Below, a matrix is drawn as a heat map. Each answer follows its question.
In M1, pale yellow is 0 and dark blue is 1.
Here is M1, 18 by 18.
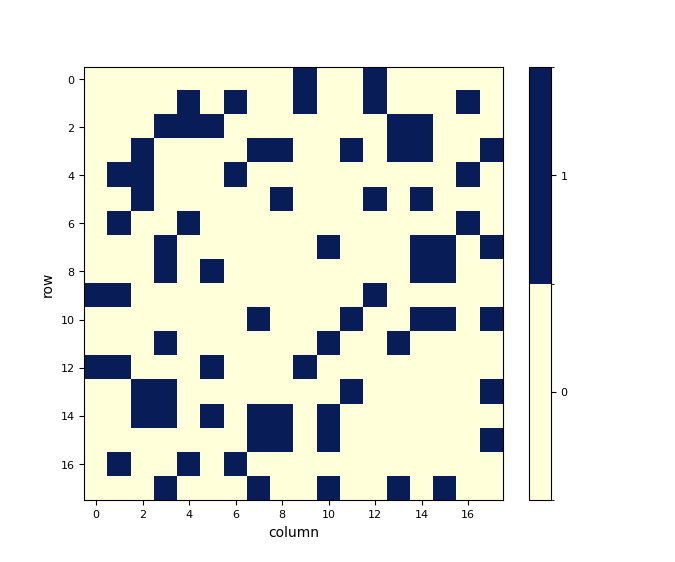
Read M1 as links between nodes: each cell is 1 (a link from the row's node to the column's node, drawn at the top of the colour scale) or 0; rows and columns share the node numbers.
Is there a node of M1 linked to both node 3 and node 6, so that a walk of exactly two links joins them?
no
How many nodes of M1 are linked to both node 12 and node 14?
1
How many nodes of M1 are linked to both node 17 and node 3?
2
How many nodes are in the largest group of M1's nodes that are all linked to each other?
4
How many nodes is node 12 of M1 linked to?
4
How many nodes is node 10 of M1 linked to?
5
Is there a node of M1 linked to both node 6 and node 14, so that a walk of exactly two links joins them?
no
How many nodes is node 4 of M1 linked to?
4
